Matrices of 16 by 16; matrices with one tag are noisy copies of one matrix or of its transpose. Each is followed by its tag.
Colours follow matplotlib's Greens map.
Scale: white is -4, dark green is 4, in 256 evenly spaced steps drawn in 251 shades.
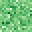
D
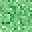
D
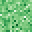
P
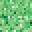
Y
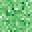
D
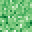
Y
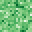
Y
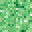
Y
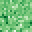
Y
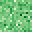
P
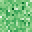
D
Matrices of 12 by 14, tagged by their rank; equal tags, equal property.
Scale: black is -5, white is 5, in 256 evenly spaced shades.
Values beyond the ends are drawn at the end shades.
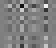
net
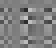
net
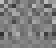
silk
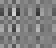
net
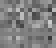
silk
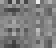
silk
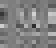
silk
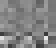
silk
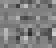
silk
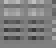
net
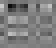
net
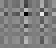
net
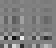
net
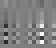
net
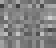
silk
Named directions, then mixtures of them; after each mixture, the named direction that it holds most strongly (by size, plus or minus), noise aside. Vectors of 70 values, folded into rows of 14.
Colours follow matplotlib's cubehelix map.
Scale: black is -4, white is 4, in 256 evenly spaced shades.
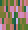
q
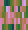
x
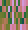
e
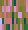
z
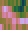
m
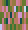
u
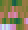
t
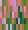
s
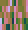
z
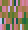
z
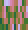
x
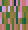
z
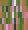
z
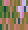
m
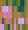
m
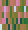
u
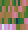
t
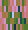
s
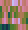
t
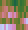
t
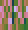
e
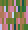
q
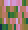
t
